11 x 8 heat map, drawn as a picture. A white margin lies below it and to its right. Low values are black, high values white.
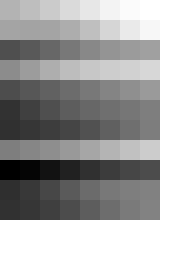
There is an overall slope up to the top right. The grain runs across in streaks. The top right is the ninth with the highest average.
